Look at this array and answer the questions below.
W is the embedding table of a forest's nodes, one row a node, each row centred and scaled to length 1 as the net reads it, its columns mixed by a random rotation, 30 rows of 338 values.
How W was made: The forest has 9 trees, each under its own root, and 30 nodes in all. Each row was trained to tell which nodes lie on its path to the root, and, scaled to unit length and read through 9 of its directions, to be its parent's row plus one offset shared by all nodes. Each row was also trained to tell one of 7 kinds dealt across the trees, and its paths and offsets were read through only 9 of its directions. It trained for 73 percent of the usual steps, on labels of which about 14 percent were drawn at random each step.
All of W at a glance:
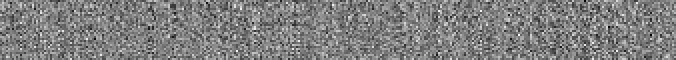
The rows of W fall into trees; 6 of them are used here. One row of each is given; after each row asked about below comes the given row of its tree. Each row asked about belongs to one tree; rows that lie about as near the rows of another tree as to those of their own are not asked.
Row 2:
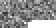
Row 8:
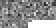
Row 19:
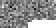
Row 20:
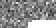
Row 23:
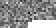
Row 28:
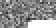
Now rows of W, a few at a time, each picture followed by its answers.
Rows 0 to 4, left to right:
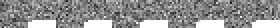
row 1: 19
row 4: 19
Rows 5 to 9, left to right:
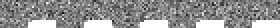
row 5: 20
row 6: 23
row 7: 28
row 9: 8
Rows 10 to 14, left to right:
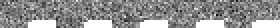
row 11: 2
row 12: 28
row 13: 20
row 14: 20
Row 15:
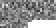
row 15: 2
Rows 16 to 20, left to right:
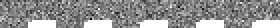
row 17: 23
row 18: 19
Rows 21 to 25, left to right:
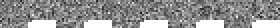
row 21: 28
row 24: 19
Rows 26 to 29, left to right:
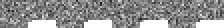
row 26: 20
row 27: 23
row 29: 28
